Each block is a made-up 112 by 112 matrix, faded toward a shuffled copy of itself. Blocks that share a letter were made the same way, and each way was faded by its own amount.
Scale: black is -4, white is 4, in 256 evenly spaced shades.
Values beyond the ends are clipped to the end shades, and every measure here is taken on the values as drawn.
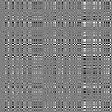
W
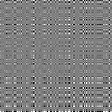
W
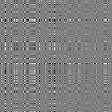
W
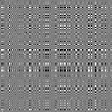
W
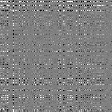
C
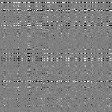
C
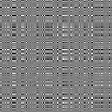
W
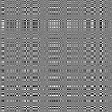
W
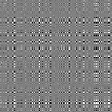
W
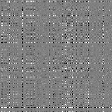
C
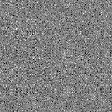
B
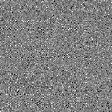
B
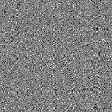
B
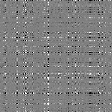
C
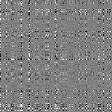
C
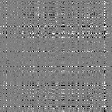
C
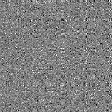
B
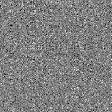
B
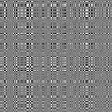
W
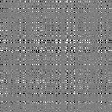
C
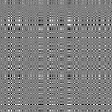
W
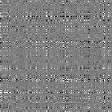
C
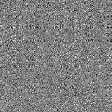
B
